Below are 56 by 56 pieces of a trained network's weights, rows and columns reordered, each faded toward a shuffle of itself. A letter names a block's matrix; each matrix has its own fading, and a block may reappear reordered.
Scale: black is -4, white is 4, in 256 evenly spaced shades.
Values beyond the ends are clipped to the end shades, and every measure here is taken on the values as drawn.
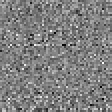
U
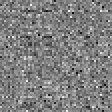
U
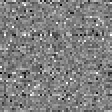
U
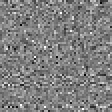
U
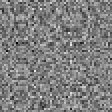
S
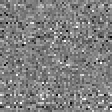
U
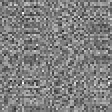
S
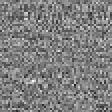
S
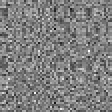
S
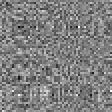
S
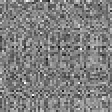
S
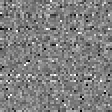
U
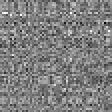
S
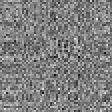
S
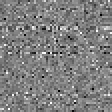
U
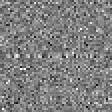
U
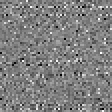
U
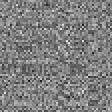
S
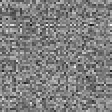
S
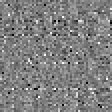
U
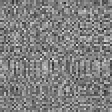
S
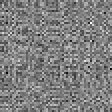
S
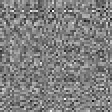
S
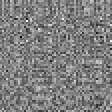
S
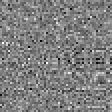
U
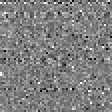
U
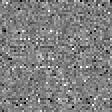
U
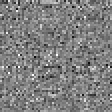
U
